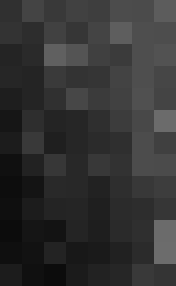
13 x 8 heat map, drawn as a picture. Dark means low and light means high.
Calmest part: bottom middle. Average level on the scale: 20%. Stripes: none. Slope: up to the top right. Mirror symmetry: none. Ninth with the lowest average: bottom left.
